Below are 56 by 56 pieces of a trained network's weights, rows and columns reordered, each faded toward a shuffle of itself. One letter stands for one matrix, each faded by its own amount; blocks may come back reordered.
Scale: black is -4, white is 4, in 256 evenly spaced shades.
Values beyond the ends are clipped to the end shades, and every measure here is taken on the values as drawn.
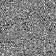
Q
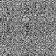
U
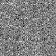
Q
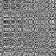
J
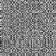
J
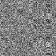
U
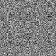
U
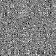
Q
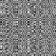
J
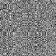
U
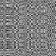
J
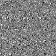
Q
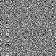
U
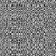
J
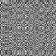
J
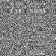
U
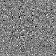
Q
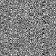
U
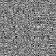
U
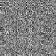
U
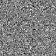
Q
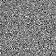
Q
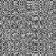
J
